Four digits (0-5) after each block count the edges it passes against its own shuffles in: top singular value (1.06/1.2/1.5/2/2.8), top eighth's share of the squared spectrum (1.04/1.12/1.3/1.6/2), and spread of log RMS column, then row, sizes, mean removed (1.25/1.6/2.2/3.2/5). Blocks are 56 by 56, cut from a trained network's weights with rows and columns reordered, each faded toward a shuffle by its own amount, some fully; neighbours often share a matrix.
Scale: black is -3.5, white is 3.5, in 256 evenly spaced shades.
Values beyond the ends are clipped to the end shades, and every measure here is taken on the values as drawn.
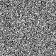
0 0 0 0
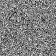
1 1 0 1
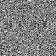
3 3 0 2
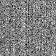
2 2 0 2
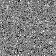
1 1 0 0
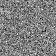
0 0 0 0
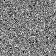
1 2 0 0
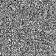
2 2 1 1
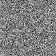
0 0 0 0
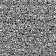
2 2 1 0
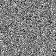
0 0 0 0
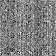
3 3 1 2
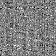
2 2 0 2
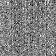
2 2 0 2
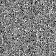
1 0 0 0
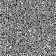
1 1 0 0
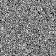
2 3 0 1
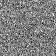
1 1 0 0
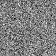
1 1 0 0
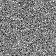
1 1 0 0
